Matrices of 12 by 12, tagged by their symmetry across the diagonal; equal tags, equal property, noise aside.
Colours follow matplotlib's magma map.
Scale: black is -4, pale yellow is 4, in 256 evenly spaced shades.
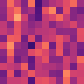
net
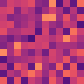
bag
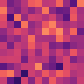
net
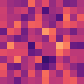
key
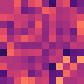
bag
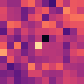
key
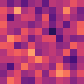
key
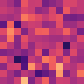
net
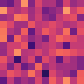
net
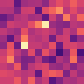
bag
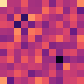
bag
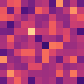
bag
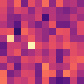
net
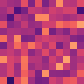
bag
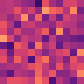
key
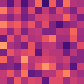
key
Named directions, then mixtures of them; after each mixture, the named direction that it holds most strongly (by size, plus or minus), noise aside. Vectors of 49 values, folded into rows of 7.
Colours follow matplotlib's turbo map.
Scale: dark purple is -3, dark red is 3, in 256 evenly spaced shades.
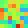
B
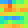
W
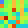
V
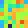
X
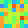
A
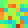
B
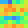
W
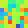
B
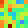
X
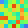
V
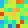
X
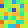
V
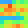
W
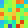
X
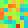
B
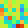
B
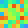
A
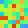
V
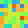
A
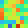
B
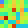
V
